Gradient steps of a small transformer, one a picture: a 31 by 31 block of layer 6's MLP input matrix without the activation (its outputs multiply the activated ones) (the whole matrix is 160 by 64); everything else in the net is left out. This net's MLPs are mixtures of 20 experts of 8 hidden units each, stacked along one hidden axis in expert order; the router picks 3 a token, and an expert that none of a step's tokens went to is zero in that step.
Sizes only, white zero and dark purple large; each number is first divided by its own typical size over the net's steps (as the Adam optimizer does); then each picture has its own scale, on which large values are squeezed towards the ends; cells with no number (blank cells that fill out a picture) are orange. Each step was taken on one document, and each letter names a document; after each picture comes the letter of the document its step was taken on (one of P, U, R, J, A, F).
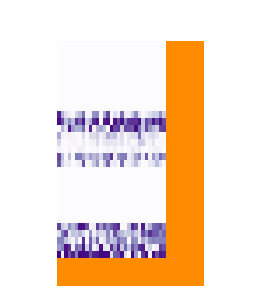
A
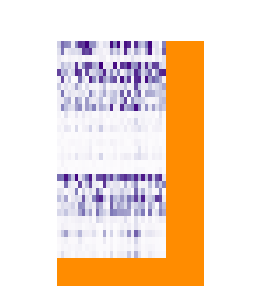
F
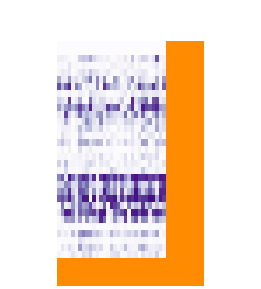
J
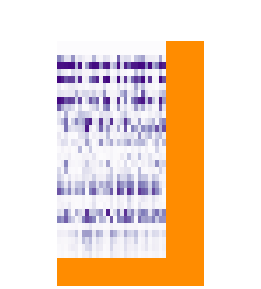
J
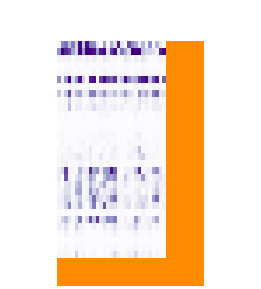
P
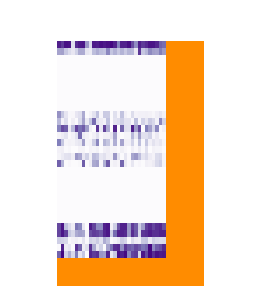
A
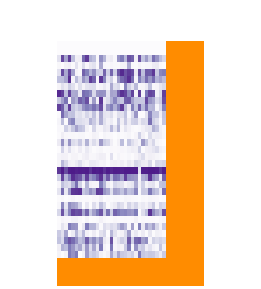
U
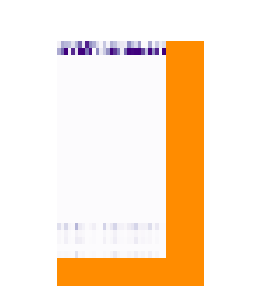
P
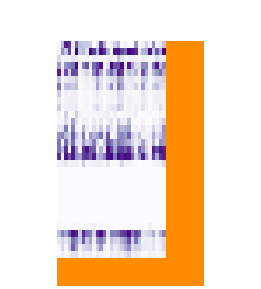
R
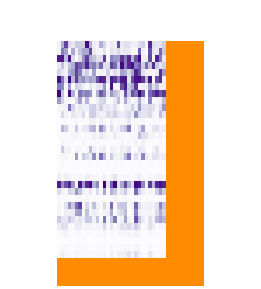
F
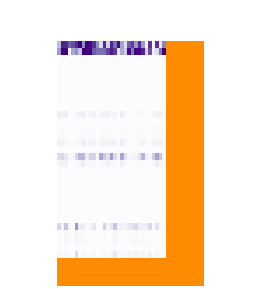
P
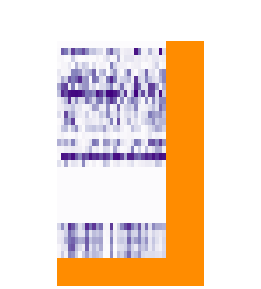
U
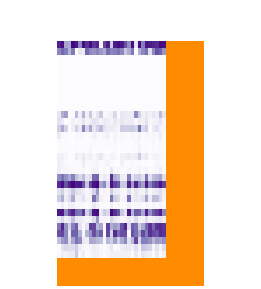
A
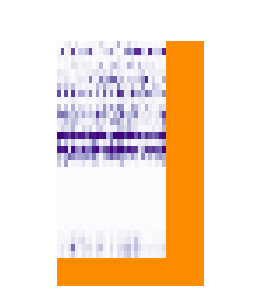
R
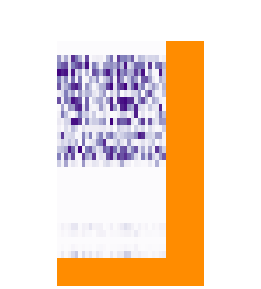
R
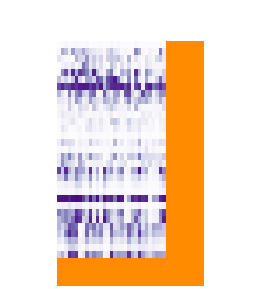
U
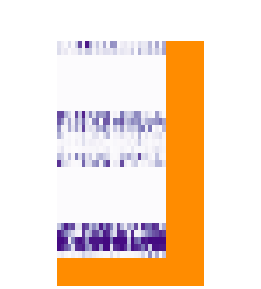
A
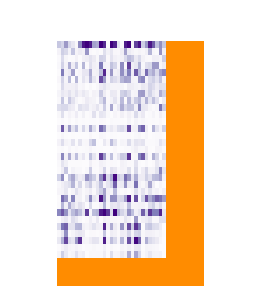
F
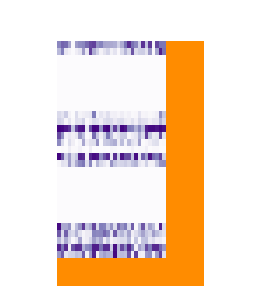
A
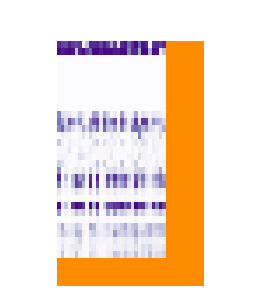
A
